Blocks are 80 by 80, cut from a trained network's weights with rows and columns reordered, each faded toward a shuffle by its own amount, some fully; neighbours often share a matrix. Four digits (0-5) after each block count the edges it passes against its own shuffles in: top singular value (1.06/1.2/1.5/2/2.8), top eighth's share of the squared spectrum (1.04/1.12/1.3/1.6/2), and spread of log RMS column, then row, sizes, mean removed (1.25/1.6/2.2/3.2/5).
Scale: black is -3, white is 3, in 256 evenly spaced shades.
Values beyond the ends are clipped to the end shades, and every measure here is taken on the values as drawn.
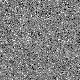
0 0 0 0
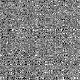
3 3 0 3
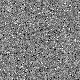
0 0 0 0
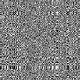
4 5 3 3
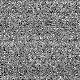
2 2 1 0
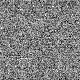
1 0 0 0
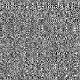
4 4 2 3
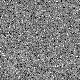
0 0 0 0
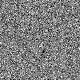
1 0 0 0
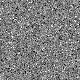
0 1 0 0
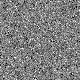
0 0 0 0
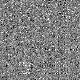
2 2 0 2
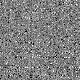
2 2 0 2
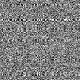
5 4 2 3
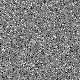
1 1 0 0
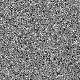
1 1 0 0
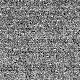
2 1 0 0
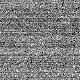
3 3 1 0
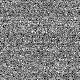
2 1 0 0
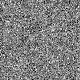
1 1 0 0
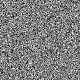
1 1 0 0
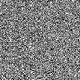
3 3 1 1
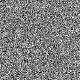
2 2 0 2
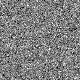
1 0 0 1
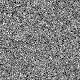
0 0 0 0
